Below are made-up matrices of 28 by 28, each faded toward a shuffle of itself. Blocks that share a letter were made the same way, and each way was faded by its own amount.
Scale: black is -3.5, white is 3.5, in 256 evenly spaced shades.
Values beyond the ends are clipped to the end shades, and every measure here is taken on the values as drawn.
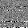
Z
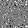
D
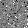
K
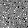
K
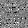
D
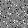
K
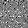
D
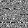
Z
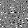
D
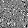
K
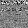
Z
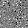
K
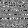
Z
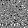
D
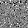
D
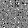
K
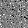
K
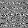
Z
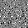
D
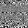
Z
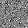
K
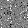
K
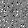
K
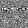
Z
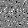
D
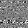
Z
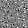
K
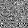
Z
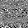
Z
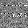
Z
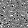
D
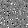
K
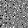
K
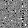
K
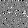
D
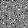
K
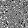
K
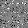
D
